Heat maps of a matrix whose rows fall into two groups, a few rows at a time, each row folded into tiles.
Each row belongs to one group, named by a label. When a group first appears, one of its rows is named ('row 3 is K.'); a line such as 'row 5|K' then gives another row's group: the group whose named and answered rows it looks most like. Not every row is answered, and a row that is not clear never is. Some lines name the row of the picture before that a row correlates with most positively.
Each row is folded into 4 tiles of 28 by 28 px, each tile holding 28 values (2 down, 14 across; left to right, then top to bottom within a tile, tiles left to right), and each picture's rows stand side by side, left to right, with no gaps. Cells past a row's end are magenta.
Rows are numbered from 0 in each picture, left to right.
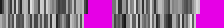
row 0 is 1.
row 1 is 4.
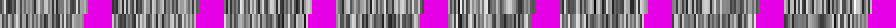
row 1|1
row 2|4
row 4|4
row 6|1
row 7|1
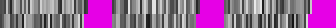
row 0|1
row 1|1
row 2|1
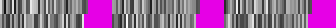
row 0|1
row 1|1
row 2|1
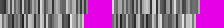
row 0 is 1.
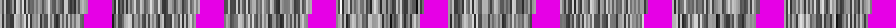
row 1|4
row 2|4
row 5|1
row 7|4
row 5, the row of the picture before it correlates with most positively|1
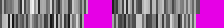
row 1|1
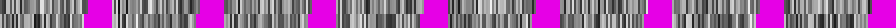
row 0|1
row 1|4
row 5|1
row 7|1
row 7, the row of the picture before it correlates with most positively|1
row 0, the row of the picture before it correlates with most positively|1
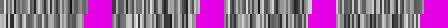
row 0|4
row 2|4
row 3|1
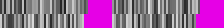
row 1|4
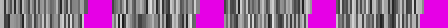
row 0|1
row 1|4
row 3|4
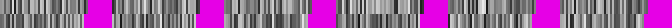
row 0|1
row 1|1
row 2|4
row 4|1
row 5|4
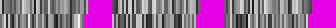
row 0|4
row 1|1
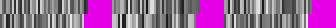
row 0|1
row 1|4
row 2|1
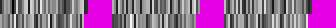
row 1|1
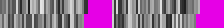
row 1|4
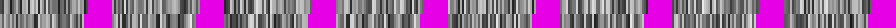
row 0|1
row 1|4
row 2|1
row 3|4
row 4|1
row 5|1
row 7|1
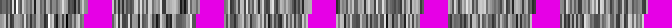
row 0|4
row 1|4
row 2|4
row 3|1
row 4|1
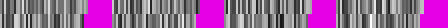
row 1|1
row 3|4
